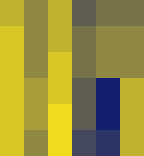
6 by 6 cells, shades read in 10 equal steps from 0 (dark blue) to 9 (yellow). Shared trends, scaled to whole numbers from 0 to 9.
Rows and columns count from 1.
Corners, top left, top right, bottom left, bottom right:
7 4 8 7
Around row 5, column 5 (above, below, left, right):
0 1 3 7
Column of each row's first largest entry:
1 1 1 1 3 3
